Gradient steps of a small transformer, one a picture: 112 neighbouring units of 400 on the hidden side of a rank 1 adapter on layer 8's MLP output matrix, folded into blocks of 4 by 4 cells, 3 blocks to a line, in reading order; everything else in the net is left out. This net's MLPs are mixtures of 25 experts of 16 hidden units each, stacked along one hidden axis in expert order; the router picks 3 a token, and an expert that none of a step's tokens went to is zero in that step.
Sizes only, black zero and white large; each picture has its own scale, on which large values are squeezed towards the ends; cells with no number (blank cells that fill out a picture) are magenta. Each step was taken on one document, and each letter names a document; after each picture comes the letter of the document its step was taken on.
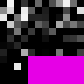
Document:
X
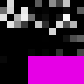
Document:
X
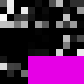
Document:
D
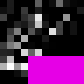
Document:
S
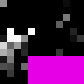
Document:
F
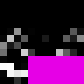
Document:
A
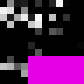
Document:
S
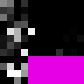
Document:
A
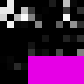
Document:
X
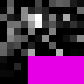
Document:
X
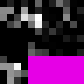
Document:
S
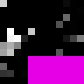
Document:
F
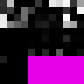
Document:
D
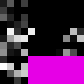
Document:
A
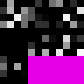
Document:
D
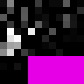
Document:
F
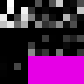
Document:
D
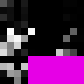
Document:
A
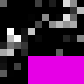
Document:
F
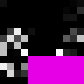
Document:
A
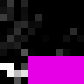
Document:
A
